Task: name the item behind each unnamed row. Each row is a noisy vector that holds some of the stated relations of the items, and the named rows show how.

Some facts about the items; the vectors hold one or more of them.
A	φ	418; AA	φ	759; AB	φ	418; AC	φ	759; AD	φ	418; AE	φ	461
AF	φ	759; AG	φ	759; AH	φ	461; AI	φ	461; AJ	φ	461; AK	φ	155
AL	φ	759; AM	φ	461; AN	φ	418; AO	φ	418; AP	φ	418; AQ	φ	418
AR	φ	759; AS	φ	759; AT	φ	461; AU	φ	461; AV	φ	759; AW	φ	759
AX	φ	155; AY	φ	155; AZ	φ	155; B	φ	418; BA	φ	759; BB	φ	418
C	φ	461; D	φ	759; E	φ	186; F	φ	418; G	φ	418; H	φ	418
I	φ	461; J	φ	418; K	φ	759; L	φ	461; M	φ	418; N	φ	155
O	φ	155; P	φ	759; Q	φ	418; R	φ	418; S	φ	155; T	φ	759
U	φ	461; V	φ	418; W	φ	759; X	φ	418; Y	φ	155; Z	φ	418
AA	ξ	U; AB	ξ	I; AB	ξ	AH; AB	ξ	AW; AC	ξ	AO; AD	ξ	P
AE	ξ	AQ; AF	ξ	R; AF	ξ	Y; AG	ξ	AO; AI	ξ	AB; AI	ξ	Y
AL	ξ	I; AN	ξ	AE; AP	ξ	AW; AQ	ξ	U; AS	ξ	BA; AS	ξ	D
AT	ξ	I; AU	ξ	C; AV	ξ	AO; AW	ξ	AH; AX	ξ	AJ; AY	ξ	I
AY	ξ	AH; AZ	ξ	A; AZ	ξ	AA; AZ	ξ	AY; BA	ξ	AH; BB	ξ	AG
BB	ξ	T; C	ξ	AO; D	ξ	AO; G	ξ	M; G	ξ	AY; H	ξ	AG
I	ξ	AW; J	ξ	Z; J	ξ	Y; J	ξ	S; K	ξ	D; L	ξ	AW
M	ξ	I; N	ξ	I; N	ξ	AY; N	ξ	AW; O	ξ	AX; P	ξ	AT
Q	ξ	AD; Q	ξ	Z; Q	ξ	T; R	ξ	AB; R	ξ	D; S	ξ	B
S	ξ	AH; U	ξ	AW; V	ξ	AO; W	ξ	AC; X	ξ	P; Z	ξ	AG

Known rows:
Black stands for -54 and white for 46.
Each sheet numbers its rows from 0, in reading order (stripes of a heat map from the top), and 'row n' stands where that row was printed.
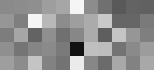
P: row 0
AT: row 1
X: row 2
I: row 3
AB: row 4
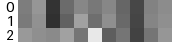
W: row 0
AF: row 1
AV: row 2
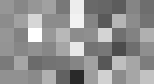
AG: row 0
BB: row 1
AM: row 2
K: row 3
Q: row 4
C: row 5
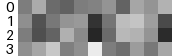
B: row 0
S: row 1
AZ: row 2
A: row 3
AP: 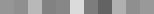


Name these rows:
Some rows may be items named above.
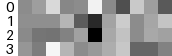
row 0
Z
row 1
C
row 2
U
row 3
AT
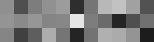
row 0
S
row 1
AL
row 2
N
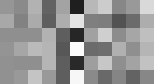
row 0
AH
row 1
BA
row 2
C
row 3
V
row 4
C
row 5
M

